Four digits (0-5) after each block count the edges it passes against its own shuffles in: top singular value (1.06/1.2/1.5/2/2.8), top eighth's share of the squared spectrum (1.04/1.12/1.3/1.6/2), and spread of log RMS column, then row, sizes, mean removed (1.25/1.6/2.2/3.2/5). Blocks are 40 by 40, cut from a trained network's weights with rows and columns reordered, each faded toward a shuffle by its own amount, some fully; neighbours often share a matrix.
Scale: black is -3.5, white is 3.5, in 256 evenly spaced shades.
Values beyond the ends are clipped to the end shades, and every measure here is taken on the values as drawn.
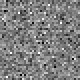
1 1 1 0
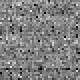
2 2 1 0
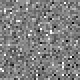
0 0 0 0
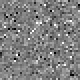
0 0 1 0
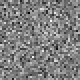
1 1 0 0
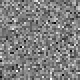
1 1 0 0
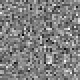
3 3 1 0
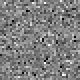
0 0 0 0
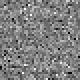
1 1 0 0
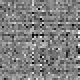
3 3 2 0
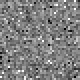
0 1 0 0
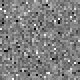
0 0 0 0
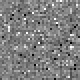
1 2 0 0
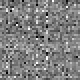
2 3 2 0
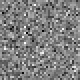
1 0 0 0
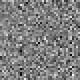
3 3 1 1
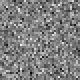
0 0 0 0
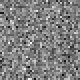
1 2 0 0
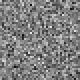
1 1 0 0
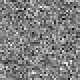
1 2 1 0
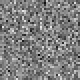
2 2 0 0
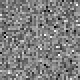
0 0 0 0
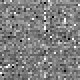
1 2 1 0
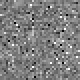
0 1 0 0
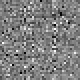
2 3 2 0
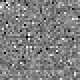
1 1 0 0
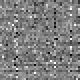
2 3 2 0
